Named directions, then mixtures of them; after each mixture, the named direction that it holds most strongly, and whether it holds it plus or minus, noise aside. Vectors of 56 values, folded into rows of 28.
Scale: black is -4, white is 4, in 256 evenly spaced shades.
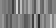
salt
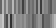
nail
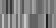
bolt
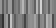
nail, minus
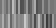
salt, minus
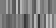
salt, plus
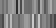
salt, minus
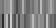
bolt, minus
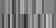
bolt, minus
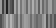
nail, minus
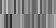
nail, plus
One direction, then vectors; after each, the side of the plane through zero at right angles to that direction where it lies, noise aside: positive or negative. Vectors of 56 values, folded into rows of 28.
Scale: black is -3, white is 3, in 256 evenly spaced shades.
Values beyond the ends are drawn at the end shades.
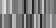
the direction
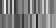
positive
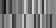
negative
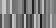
positive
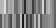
positive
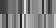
negative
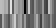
positive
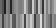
negative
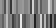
negative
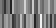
negative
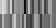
positive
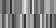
negative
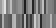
positive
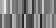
positive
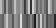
negative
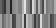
negative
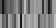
negative
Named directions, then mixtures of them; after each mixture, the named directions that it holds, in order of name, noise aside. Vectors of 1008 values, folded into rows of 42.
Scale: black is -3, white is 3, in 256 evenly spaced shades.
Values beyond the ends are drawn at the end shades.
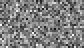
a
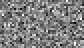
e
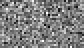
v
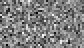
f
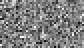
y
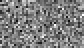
f, v, y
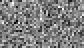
v, y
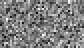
a, f, v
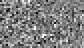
f, y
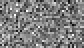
a, v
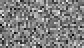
a, e, f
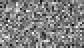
a, v, y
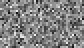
a, e, y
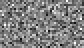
e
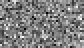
e, v, y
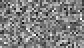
a, e, f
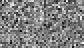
e, v, y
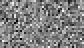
a, v, y
